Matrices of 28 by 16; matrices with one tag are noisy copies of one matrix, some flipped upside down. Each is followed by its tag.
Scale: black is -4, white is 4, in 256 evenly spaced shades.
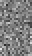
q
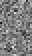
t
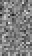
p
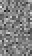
q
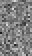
t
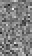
t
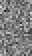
q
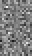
p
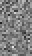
t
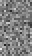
q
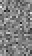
q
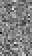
t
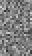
q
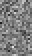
t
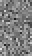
q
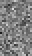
t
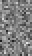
p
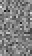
q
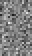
p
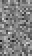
p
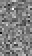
t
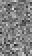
t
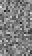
q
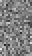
q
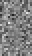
p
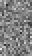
q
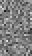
q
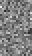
q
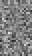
p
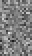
p
